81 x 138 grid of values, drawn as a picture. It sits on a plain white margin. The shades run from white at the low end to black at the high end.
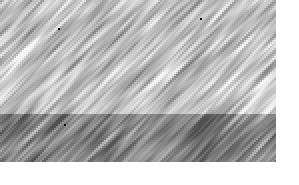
Three lone cells stand out, each far higher than its neighbours. On average the colour sits 30% of the way up the scale. The bottom part is higher, past a seam about 70% of the way down.
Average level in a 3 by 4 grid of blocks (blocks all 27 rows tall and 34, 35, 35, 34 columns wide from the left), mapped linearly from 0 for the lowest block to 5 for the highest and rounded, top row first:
1 1 1 1
0 1 1 0
5 5 5 5
